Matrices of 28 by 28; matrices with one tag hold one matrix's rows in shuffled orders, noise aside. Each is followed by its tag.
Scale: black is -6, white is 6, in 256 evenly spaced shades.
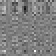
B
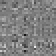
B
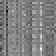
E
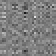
B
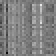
E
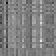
E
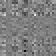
B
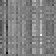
E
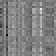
E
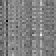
E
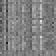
E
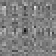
B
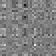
B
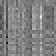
E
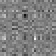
B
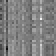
E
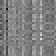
E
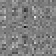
B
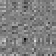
B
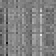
E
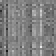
E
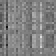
E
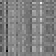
E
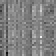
E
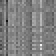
E
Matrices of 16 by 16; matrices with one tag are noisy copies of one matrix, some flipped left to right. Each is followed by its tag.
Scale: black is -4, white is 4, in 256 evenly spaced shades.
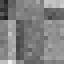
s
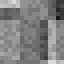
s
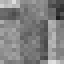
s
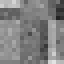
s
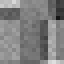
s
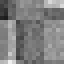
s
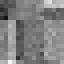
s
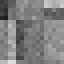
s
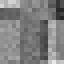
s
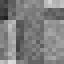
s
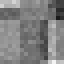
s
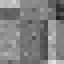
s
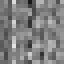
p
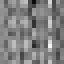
p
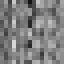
p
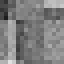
s
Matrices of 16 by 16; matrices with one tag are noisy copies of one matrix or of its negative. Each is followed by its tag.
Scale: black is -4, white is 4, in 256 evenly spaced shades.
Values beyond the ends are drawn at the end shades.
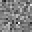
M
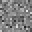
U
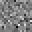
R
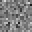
M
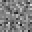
M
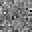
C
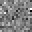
C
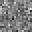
C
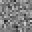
R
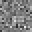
U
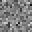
M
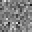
M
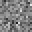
M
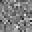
R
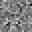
M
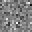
M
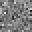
C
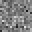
U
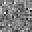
C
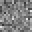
C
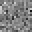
C
